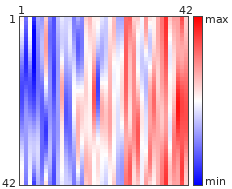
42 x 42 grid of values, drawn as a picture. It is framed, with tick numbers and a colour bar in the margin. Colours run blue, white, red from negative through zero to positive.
The grain runs up and down. Values rise toward the right. The middle left is the ninth with the lowest average.
